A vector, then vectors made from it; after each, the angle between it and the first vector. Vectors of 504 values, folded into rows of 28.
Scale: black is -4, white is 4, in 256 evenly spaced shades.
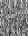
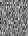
orthogonal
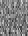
nearly parallel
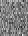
partly aligned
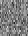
partly aligned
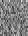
partly aligned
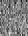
nearly opposite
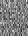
partly aligned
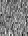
partly opposed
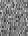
partly aligned
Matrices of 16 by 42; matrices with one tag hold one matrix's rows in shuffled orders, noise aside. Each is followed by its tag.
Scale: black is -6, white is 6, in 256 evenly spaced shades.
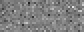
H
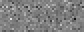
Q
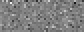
Q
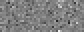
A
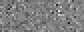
A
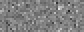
A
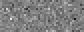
Q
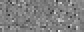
A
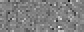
A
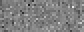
H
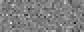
Q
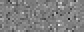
A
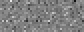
Q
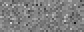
Q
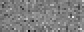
H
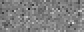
H
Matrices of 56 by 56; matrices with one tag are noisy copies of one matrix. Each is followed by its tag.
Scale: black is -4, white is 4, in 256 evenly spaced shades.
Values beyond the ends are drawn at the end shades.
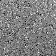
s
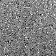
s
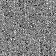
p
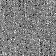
p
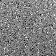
s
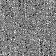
p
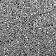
s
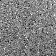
s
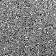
s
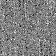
p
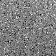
s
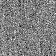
p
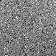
s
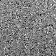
s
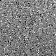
s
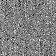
p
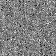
p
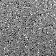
s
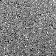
s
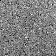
s
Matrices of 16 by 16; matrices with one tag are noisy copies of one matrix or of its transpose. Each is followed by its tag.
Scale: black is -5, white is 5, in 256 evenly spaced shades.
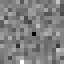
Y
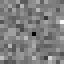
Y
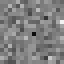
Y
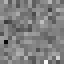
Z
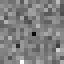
Y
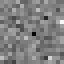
Y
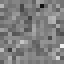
Z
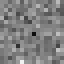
Y
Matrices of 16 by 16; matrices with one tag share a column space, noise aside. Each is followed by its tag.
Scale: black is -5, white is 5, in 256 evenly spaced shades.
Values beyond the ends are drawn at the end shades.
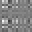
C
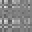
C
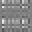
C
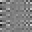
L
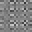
L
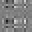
C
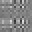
C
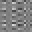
L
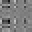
C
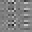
L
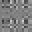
C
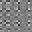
L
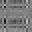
C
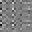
L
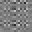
L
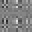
C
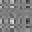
C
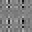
C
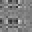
C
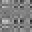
C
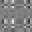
C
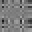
C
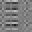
L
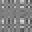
C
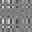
C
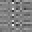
L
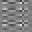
L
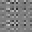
L
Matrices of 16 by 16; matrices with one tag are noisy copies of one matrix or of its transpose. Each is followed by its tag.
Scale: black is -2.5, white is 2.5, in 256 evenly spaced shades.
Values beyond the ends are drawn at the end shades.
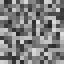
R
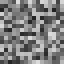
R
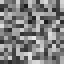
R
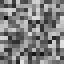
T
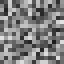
T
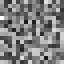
R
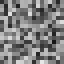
T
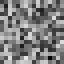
T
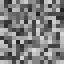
R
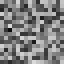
R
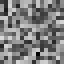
T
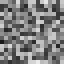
R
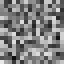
R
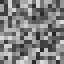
T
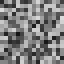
T
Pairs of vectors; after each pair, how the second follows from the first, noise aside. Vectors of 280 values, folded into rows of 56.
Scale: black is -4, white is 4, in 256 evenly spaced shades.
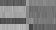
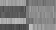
negated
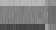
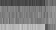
negated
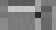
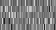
shuffled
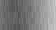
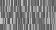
shuffled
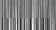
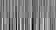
negated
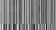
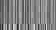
negated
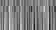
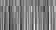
negated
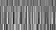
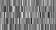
shuffled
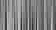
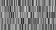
shuffled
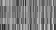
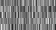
shuffled
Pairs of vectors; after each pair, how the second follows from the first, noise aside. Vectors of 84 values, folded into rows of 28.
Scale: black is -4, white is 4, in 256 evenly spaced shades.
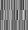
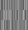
shrunk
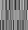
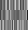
negated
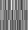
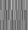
shrunk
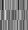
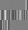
partly zeroed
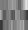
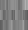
shrunk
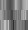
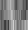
negated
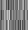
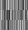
negated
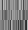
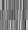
sign-scrambled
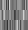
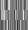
sign-scrambled
